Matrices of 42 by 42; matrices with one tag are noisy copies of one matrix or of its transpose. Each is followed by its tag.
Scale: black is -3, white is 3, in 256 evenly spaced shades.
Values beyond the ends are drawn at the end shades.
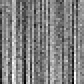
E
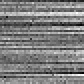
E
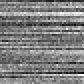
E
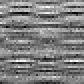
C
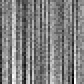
E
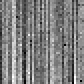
E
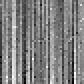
E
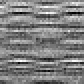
C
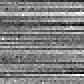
E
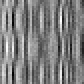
C
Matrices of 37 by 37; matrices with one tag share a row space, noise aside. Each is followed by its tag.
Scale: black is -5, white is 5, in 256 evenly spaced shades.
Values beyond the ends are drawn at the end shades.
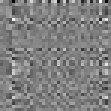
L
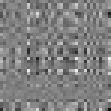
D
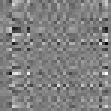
L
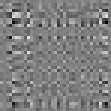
L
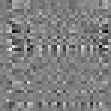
L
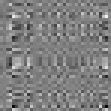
L
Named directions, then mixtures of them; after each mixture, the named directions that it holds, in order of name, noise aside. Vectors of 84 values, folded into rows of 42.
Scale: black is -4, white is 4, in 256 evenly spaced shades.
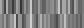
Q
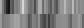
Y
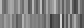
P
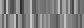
Q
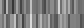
Q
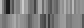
Y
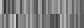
P, Q, Y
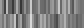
Q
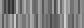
Q, Y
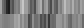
Y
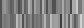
P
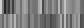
P, Q, Y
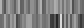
P, Q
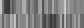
P, Q, Y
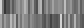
P, Q, Y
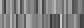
P, Q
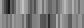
Y
